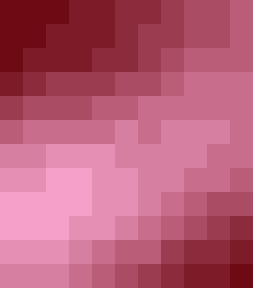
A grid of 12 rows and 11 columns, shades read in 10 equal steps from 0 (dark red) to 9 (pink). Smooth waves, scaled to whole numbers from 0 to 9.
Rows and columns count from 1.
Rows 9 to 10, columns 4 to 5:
9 8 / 8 8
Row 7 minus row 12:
0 0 1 2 3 3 4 5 6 5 6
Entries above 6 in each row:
0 0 0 0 0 4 9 8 7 6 4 3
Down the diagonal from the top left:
0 0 1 3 5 7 7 7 5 3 1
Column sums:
57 61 65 63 61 61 59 58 57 54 51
